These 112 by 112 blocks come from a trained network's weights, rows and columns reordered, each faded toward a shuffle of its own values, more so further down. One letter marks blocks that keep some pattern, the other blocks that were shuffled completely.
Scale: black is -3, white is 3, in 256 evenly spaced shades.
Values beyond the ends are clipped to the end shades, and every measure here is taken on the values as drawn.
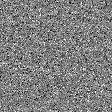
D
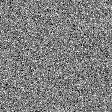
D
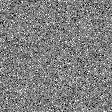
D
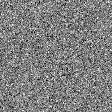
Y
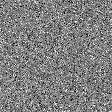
D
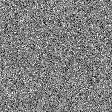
D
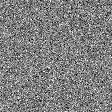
D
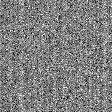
Y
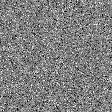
D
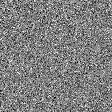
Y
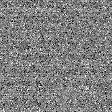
Y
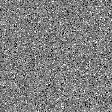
Y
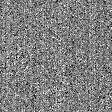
Y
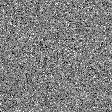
D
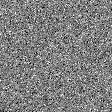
D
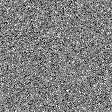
D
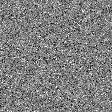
D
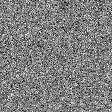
D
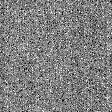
Y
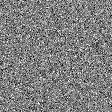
D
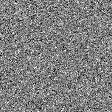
Y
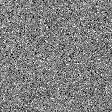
D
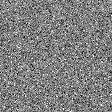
D
